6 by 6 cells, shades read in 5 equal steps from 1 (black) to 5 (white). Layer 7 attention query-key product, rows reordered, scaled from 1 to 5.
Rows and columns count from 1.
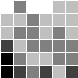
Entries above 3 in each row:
5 5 3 1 2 1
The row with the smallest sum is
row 6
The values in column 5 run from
3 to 4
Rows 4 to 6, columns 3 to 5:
3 3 3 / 4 4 3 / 3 2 4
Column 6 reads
4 4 4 3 3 2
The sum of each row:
26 23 21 18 18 14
